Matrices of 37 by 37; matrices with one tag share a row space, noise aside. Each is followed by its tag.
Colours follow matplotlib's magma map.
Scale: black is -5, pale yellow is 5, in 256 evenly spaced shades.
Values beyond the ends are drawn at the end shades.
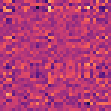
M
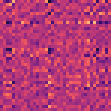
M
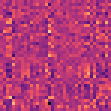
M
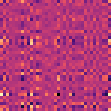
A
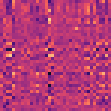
M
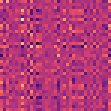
A
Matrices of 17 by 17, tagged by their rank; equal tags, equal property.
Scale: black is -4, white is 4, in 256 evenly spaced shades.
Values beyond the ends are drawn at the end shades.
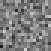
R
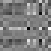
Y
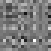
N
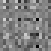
N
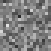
R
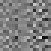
N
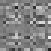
N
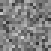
R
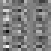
Y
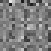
N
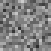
R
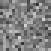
R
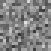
R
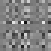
Y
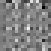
N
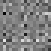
N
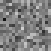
R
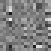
N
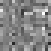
N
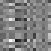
Y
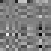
Y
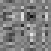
Y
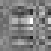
Y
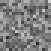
R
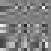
Y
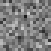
R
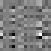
Y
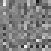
N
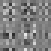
Y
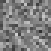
R
